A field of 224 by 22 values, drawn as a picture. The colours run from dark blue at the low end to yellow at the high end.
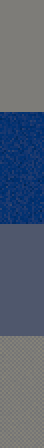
It is made of 4 by 1 panels. Panel 1,1: middling, flat. Panel 2,1: very low, fine-grained, faint in contrast. Panel 3,1: low, flat. Panel 4,1: middling, checkered, faint in contrast.
